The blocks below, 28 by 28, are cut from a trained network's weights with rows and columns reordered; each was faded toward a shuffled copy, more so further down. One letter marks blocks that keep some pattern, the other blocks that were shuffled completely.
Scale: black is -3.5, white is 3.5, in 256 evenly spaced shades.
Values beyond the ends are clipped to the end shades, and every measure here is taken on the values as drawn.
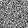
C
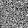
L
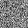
L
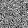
C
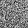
C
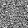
L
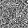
L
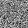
C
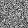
C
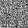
L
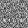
L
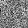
L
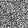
C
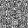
L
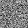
L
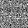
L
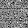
L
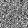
L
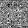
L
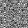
L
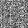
L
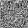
L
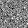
C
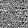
L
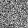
C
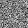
C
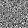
C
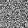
L
